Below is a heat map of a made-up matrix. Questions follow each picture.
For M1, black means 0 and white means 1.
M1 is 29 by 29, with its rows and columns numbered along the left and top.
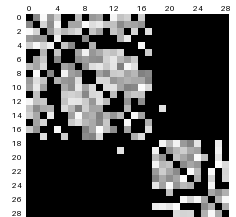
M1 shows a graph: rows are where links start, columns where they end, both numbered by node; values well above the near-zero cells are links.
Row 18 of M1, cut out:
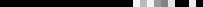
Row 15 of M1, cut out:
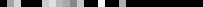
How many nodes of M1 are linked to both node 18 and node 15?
0
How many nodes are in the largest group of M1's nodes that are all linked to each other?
8
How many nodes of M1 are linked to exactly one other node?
0
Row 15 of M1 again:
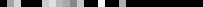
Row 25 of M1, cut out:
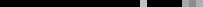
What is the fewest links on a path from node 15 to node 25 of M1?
5
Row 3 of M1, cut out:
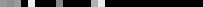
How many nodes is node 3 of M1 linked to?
7
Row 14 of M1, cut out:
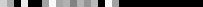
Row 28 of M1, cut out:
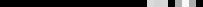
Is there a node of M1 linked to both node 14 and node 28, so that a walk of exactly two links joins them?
no
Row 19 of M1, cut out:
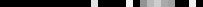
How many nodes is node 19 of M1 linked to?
8
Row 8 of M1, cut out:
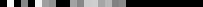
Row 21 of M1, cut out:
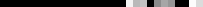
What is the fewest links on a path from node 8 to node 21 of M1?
3
